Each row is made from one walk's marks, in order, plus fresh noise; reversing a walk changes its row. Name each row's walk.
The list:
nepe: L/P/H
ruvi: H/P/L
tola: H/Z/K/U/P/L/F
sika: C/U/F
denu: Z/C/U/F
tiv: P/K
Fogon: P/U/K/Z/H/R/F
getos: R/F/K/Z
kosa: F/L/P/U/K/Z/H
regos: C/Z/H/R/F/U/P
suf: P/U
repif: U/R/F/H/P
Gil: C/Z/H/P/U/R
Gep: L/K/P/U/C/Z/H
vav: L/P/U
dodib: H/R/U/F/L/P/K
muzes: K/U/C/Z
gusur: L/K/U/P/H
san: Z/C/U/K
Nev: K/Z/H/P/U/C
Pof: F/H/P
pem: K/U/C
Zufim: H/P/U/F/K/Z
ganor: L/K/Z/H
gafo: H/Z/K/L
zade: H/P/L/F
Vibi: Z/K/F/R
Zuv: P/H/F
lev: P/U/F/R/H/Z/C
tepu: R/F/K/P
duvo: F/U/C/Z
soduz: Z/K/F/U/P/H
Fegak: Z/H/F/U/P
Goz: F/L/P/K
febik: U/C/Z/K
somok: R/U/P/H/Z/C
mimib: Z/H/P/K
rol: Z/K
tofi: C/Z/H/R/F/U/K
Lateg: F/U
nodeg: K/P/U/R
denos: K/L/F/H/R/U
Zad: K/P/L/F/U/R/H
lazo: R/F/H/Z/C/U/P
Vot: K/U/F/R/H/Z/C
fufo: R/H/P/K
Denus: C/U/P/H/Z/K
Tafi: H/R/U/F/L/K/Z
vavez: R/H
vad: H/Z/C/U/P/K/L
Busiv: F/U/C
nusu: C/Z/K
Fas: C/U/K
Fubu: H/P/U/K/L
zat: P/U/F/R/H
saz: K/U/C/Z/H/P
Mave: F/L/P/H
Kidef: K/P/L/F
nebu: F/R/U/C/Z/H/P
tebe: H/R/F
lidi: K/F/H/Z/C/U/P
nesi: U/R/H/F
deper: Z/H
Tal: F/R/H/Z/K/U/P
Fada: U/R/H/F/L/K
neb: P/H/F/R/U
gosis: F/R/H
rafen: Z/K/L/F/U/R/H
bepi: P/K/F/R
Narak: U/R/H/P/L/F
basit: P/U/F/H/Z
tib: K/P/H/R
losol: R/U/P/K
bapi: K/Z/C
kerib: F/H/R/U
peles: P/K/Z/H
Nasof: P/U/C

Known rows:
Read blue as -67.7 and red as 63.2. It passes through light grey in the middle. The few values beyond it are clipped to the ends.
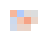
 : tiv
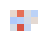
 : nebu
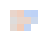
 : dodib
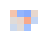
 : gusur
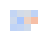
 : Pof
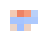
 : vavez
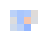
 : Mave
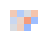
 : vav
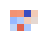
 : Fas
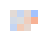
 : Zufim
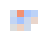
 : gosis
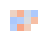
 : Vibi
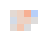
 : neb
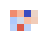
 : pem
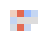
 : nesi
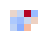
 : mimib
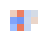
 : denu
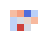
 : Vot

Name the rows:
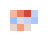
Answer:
somok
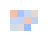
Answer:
Gep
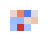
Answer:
duvo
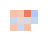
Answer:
fufo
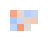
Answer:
saz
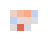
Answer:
lev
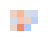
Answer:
Narak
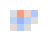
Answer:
tebe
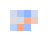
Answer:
kosa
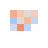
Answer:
Nasof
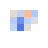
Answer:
gafo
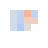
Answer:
Zuv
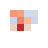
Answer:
losol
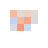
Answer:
suf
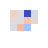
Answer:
denos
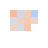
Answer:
tib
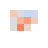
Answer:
bepi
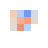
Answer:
Zad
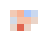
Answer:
tepu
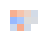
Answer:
Denus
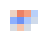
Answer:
regos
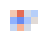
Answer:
tofi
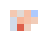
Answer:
Fogon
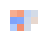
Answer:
san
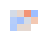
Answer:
Fegak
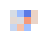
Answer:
Goz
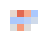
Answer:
lazo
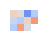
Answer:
lidi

